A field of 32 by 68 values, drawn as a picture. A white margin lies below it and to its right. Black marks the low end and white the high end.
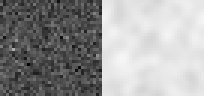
The table splits into one row of 2 panels. Panel 1,1: low, fine-grained. Panel 1,2: very high, blotchy, faint in contrast.
